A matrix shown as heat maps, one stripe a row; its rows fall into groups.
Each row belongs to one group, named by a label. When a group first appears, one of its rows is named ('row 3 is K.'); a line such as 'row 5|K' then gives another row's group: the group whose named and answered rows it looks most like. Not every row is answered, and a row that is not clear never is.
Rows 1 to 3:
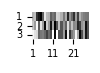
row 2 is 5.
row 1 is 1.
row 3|5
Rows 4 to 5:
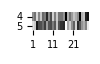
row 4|5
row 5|1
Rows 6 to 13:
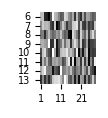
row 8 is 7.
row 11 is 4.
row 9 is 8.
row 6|1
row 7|8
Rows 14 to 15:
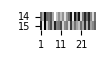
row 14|7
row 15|4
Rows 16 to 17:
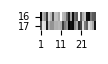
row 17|5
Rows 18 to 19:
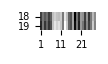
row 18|7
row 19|7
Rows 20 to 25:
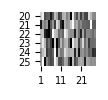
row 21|4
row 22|1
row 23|8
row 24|8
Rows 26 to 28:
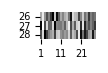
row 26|8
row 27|4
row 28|4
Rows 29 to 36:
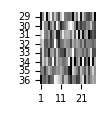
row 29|5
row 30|4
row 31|8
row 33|4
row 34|4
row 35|7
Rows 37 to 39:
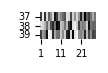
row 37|4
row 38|8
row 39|5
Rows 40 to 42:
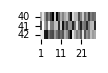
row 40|8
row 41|5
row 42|1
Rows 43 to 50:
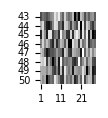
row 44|1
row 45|5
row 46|8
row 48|5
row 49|5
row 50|1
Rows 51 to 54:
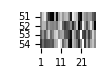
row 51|8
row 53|7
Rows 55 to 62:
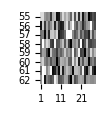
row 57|4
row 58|8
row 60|8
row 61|5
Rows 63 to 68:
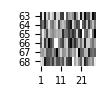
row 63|4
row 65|5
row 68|1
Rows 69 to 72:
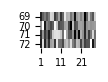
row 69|4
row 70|1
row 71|7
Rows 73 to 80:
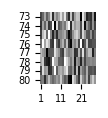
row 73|5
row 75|5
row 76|8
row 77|1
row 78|1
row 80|7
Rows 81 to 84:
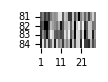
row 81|7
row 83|4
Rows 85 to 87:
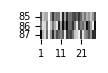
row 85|5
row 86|5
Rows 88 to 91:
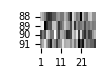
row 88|1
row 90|7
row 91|8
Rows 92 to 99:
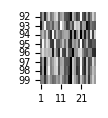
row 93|5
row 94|4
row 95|8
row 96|5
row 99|7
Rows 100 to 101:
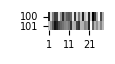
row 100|4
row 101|1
